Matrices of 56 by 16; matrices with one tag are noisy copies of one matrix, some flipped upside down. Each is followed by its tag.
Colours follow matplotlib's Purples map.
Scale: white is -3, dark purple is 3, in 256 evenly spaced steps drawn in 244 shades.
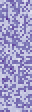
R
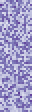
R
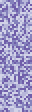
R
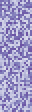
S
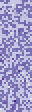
R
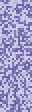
R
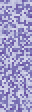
R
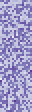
R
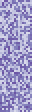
S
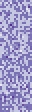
S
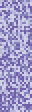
S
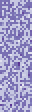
S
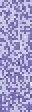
S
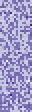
S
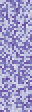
R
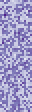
R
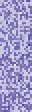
S
